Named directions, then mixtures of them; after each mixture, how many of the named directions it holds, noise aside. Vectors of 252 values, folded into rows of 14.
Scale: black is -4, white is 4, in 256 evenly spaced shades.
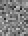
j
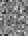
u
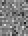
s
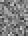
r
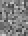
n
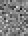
one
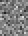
three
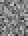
one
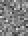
three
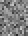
one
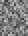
two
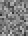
two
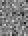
one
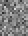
three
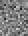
one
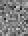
one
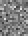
one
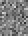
three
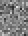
two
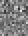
two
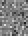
one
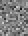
one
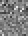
three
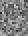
three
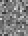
one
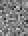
one
